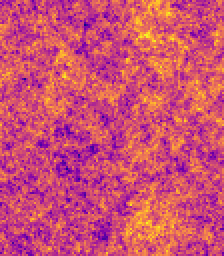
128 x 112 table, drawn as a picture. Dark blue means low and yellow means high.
Mirror symmetry: none. Grain: blotchy. Histogram: bell-shaped. Odd rows or columns: none. Average level on the scale: 50%.
